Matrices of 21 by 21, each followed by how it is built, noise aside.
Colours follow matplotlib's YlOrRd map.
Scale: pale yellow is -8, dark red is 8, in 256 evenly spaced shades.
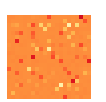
sparse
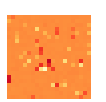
sparse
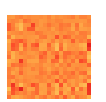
low rank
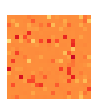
sparse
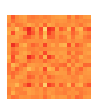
low rank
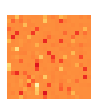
sparse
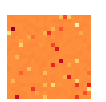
sparse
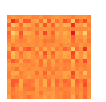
low rank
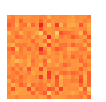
low rank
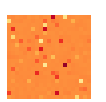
sparse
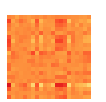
low rank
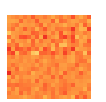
low rank
